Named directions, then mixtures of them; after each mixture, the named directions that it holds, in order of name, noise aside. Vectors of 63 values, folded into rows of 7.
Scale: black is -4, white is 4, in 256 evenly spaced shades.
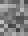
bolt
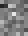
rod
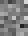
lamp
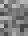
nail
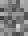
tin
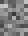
lamp, rod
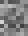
bolt, lamp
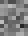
bolt, lamp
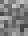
nail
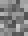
tin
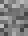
nail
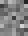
lamp, rod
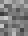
lamp, nail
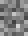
rod, tin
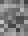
bolt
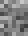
nail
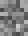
tin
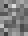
nail, rod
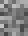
nail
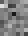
rod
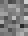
lamp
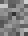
lamp, rod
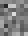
nail, rod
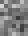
bolt, nail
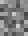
rod, tin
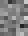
lamp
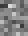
lamp, rod
